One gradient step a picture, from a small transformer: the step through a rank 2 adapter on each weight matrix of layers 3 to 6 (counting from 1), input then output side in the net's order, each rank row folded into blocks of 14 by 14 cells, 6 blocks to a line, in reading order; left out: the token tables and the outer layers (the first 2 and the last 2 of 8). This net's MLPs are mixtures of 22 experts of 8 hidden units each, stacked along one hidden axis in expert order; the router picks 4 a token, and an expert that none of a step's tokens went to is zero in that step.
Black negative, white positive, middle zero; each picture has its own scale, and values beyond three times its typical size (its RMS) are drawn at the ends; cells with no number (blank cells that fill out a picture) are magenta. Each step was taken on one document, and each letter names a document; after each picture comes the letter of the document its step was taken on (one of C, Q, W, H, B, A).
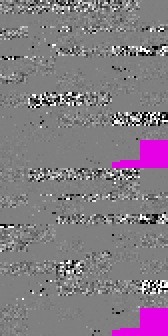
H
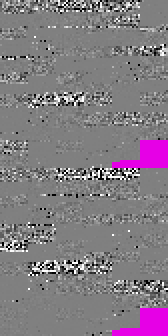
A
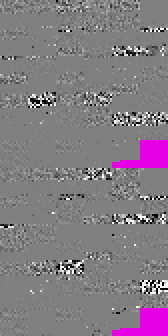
H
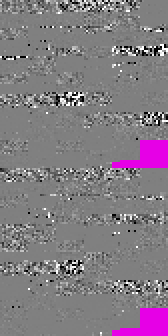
A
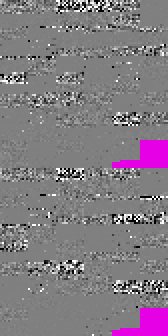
A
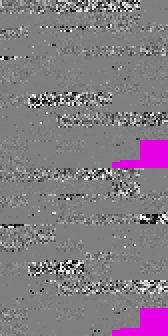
H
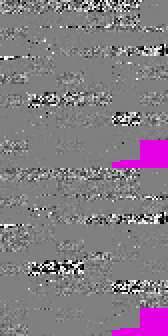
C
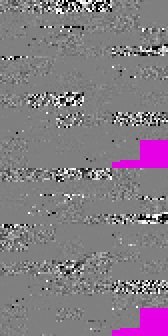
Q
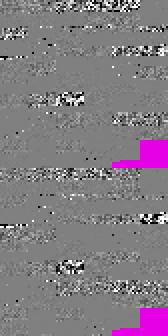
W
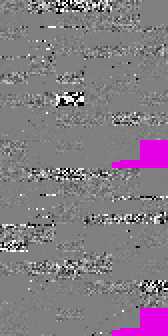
A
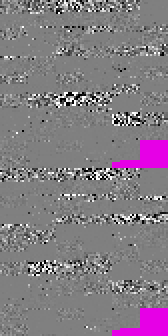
Q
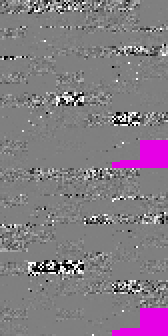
C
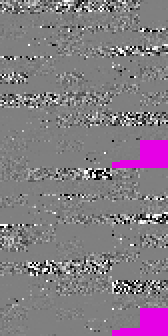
Q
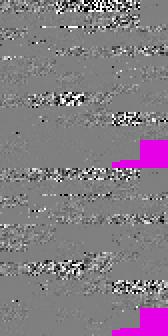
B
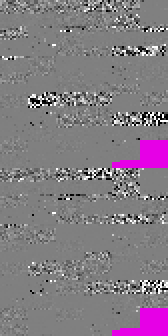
H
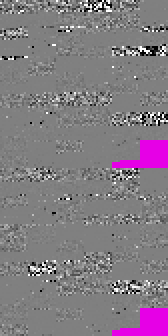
H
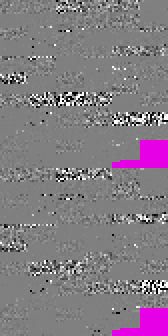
H
